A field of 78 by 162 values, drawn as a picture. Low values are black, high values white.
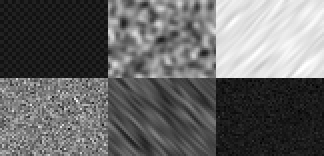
The table splits into 2 rows of 3 panels. Panel 1,1: very low, checkered, faint in contrast. Panel 1,2: middling, blotchy, strong in contrast. Panel 1,3: very high, slanting up to the right, faint in contrast. Panel 2,1: middling, fine-grained, strong in contrast. Panel 2,2: low, slanting down to the right. Panel 2,3: very low, fine-grained, faint in contrast.
